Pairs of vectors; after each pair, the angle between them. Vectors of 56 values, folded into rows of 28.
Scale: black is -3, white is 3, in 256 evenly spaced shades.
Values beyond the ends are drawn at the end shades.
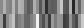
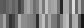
nearly opposite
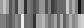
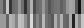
partly aligned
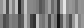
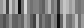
nearly parallel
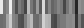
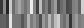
orthogonal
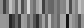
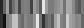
partly opposed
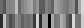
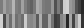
partly opposed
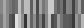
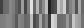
partly opposed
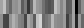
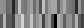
orthogonal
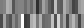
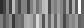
orthogonal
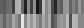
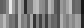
orthogonal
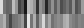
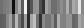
partly opposed
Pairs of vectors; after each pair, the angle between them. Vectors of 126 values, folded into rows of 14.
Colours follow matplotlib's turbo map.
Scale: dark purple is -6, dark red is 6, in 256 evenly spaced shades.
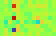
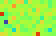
partly aligned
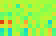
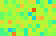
partly aligned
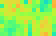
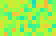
orthogonal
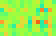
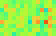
nearly parallel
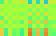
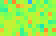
partly aligned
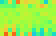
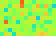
orthogonal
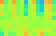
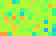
orthogonal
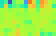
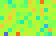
partly aligned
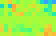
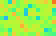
partly opposed
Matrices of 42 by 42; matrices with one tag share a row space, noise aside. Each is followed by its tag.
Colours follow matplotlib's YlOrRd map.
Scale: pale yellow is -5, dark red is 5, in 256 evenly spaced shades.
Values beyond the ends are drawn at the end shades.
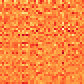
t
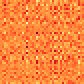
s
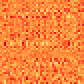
s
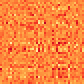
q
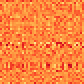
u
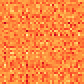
s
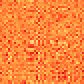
q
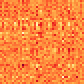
t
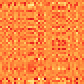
q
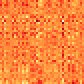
t
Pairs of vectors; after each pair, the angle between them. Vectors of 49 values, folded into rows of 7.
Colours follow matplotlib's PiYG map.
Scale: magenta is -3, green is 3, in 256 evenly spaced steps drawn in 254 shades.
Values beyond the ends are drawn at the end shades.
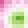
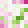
partly aligned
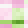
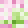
nearly parallel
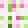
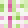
nearly opposite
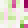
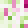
nearly parallel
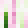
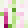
nearly opposite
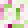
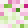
partly aligned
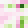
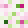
partly opposed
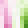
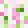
orthogonal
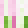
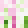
nearly parallel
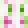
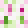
nearly opposite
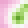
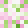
orthogonal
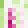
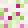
orthogonal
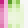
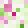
orthogonal
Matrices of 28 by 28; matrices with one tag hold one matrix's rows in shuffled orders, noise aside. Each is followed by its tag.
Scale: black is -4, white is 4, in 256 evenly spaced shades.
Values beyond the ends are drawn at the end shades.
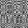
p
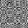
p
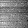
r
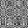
p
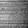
r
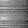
r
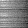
r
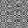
p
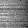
r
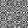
p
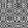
p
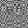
p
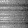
r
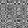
p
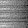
r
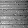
r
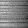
r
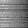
r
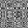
p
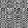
p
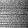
r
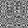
p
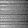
r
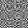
p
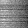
r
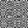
p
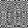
p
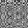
p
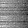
r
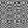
p
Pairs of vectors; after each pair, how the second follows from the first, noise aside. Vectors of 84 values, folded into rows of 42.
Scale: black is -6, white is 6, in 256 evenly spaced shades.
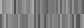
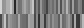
scaled up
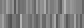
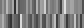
scaled up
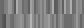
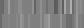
partly zeroed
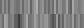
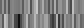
scaled up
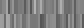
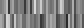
scaled up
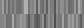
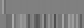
partly zeroed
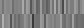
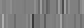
partly zeroed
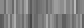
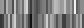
scaled up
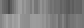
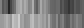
scaled up
